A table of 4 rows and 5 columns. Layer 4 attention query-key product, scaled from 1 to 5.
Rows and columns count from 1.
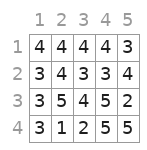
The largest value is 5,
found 4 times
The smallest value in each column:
3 1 2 3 2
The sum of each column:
13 14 13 17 14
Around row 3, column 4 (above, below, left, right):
3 5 4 2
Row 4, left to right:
3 1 2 5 5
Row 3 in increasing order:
2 3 4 5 5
